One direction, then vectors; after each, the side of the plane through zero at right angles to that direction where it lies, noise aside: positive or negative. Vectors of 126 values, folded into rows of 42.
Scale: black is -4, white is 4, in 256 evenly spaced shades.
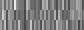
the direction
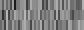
negative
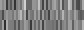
negative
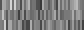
positive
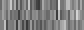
positive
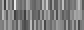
positive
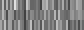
positive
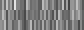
positive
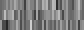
positive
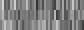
positive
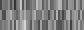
negative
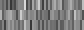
negative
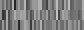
negative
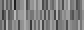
negative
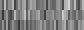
negative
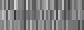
positive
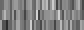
positive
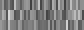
positive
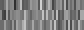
negative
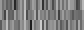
negative
